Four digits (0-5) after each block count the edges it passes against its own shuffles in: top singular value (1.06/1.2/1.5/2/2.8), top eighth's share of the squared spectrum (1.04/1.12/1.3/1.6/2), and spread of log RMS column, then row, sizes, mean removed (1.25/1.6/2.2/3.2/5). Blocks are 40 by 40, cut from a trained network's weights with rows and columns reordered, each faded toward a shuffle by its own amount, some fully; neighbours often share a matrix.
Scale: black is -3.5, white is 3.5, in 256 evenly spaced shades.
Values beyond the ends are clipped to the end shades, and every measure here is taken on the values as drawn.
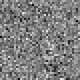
0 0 0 0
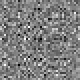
3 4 2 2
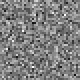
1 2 0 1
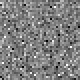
0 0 0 0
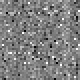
1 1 0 1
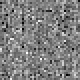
2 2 0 1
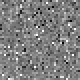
0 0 0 0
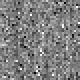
1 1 0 0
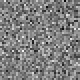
1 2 0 1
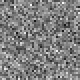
0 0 0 0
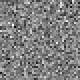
0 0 0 0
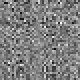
3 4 2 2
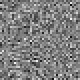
3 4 2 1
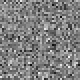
2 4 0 1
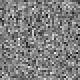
0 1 0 0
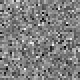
2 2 0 0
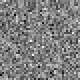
1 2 0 0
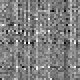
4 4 1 3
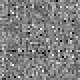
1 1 0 1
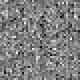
1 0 0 0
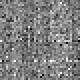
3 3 0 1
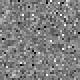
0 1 0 0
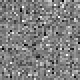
2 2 0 2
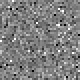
0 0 0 0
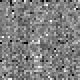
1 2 0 1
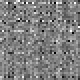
3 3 0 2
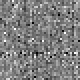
2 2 0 1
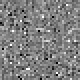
0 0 0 1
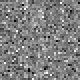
0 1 0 0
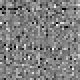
2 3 0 2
